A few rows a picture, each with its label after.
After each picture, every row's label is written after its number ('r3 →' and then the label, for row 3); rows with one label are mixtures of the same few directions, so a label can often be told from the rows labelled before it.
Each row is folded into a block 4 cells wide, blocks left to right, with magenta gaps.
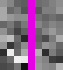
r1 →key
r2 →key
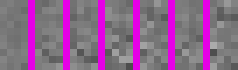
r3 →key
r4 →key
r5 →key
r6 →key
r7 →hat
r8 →key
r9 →hat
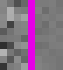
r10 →hat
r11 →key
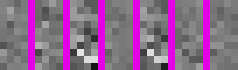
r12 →hat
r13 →hat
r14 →key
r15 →hat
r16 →key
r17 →key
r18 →hat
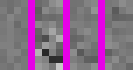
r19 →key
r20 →key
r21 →key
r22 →hat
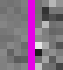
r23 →key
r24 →hat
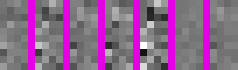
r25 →hat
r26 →hat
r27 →hat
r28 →hat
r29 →hat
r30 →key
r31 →hat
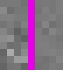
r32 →key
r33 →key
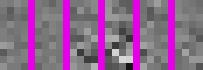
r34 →hat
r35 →hat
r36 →key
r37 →key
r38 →hat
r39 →key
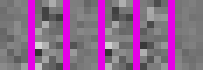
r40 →key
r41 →hat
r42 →hat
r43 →hat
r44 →hat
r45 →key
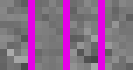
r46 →key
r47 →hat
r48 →key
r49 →hat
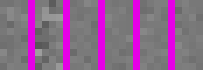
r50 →hat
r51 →hat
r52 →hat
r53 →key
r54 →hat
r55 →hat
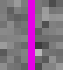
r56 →hat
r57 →hat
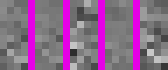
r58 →key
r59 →key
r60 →hat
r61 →hat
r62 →key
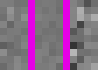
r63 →hat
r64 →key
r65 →hat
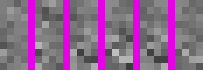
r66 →hat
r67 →hat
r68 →key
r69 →key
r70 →key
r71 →key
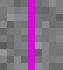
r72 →hat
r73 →hat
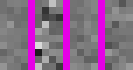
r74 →hat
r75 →hat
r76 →key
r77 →hat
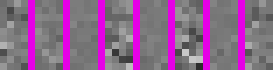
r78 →hat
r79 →key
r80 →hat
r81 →key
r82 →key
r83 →key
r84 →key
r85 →hat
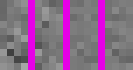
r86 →key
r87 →hat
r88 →key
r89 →key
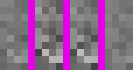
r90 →key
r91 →key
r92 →key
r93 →key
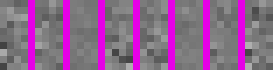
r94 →hat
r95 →hat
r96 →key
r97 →key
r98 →key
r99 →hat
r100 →hat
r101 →hat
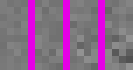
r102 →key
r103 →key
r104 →key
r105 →key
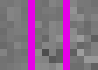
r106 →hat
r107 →key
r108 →key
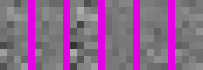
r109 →hat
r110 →hat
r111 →hat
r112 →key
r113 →key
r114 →hat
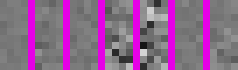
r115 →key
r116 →hat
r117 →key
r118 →key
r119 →hat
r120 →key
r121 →key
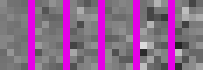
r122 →key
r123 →hat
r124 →hat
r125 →key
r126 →hat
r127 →hat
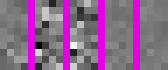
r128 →key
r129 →hat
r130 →hat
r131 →hat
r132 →key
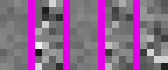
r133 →hat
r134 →hat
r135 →hat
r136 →hat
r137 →key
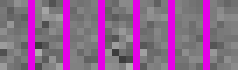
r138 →hat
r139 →hat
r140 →key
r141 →key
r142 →hat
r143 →key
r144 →hat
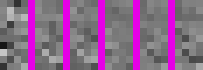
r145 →hat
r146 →key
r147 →key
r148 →hat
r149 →key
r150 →key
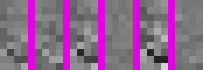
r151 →key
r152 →key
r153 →key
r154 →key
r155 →key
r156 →key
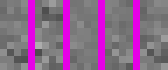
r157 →key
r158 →hat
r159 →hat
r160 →key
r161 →key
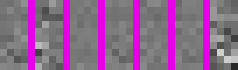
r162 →key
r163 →hat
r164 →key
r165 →key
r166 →hat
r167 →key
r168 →key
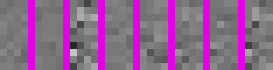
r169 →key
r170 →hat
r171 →hat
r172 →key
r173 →key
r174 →hat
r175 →hat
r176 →hat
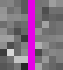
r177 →key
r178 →hat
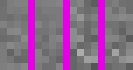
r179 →key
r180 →key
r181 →key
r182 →key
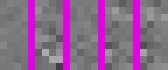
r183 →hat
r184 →key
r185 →key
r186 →hat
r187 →hat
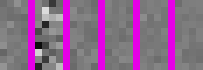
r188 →hat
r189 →hat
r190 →key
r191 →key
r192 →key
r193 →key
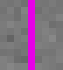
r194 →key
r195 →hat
